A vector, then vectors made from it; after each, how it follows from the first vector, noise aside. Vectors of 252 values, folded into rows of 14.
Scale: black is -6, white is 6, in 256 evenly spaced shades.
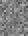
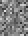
scaled up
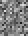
scaled up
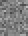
sign-scrambled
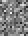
scaled up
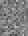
wrapped around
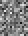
scaled up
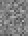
wrapped around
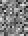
scaled up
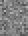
sign-scrambled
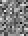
scaled up
